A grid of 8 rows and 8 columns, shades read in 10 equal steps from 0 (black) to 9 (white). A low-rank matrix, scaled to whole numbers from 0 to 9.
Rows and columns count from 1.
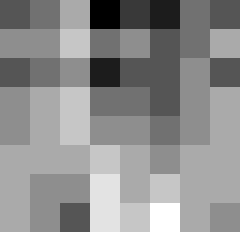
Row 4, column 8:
6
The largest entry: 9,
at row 8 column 6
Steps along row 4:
up up down same down up up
